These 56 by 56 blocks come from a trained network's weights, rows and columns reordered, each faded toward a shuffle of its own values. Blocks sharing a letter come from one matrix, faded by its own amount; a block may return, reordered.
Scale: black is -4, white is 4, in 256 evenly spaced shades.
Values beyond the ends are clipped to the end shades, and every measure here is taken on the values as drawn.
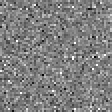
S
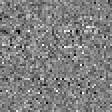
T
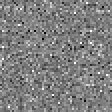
S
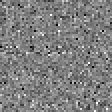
S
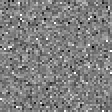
S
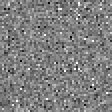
S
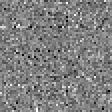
T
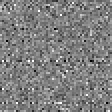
T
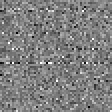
T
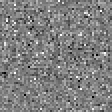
S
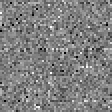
S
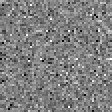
T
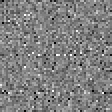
T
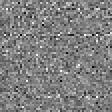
T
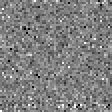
S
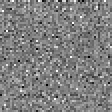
S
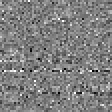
T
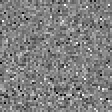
S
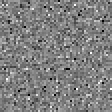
S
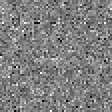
T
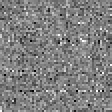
T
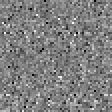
S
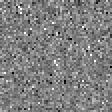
S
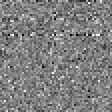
T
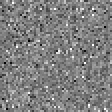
S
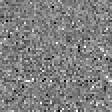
S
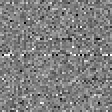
T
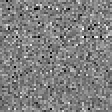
T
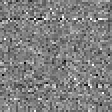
T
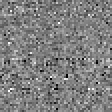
T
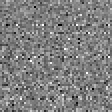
T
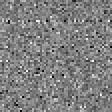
T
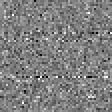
T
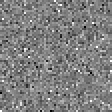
S
